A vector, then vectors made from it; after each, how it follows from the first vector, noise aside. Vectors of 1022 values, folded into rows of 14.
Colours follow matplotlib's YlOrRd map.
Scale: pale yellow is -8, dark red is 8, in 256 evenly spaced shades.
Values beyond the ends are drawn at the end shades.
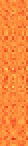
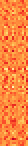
scaled up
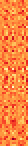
scaled up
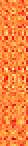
scaled up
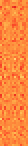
reversed
